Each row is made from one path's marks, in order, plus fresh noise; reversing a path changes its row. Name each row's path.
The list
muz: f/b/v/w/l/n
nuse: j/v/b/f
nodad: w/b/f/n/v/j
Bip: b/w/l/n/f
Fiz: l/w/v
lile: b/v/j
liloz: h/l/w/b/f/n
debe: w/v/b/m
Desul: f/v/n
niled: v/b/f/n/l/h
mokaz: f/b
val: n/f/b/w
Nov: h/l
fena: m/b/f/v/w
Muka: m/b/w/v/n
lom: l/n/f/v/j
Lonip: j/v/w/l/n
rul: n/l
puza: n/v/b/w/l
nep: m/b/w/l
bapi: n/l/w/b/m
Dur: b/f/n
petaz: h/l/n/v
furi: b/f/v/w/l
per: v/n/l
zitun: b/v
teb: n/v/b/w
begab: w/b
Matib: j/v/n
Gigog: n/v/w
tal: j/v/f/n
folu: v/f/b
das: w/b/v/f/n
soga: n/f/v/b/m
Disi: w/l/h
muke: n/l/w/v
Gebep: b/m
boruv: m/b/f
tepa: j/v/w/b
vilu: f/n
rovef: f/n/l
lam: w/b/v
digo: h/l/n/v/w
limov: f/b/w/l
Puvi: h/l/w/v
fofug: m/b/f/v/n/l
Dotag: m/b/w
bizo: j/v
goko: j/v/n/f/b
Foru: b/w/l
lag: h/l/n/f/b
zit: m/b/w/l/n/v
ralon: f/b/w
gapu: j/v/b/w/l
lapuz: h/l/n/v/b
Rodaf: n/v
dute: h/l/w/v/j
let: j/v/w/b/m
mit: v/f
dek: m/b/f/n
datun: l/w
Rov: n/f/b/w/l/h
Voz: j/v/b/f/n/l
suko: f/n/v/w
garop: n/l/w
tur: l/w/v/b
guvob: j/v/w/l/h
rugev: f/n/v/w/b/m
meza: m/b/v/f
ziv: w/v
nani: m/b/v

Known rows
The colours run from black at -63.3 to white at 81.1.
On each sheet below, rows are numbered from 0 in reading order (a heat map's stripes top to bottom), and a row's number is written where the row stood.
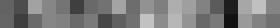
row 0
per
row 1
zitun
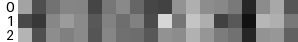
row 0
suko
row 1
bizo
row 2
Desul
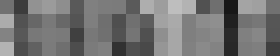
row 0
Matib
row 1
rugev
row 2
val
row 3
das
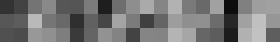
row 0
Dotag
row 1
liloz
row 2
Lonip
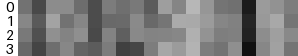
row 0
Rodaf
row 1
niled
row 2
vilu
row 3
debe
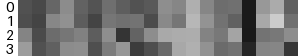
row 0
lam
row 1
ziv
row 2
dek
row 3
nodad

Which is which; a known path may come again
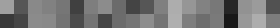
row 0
suko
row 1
begab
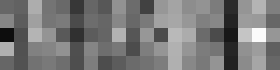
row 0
Rov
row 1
niled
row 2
dute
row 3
Desul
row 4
ralon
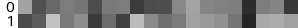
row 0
das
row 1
lag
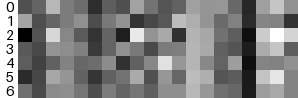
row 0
liloz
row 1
nodad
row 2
Nov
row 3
Lonip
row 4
nani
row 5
guvob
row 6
Rodaf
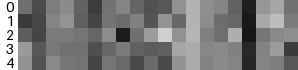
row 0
Gigog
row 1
ziv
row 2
boruv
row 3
muz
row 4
val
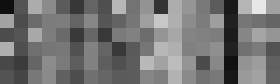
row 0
datun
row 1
soga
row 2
bapi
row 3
rugev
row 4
let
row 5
lam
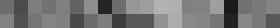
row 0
dek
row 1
teb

